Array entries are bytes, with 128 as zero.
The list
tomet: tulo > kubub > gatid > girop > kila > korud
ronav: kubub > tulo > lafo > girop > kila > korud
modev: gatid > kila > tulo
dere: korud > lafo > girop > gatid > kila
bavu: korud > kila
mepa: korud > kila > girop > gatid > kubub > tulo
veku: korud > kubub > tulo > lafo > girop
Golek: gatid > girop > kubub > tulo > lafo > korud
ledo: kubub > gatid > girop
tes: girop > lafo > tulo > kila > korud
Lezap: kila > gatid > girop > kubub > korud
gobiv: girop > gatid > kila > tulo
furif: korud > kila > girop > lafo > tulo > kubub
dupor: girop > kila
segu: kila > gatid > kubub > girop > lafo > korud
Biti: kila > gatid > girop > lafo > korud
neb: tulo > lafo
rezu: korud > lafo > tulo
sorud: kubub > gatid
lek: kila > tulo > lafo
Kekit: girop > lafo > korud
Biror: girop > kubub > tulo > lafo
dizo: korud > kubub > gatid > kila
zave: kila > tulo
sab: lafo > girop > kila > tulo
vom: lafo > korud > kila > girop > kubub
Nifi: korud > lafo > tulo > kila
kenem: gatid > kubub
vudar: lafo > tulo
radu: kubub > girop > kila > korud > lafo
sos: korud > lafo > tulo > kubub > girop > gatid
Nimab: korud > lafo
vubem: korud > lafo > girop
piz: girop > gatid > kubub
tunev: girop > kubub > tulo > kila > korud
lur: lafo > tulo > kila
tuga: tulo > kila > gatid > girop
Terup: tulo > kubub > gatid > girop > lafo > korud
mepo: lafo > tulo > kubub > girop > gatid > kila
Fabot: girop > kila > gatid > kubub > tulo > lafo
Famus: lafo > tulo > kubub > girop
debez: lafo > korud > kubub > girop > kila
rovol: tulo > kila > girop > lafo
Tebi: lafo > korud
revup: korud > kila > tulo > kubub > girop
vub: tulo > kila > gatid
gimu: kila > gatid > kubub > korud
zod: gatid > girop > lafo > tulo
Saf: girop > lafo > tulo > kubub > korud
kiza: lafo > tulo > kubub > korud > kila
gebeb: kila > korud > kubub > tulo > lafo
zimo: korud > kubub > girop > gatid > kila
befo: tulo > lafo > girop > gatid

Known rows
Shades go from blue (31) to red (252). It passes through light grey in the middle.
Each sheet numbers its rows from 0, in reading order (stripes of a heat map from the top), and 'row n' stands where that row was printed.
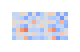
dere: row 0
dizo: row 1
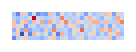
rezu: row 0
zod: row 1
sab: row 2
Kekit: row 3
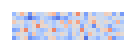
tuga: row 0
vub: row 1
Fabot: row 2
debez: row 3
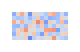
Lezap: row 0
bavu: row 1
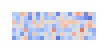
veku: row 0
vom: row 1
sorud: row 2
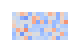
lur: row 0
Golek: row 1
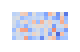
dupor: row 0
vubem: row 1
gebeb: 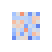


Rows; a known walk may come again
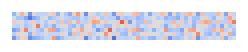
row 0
tuga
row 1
dupor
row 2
gimu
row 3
piz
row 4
kiza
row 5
sos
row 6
Saf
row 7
Kekit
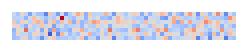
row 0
sab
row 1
rezu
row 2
Golek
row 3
furif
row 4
zimo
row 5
lur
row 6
Lezap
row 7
lek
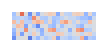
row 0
neb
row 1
ronav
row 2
mepo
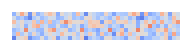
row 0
revup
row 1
tomet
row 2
vom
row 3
zave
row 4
Famus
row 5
Biti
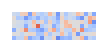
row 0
befo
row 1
rovol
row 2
Nifi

